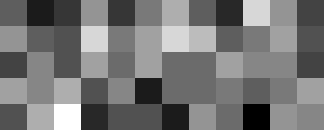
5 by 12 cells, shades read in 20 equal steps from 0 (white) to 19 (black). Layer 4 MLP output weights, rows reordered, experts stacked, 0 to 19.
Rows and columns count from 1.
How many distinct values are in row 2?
7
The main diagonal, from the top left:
12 12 13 13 13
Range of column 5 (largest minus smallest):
6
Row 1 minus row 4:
5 8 9 -5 6 -7 -5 1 6 -9 -2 7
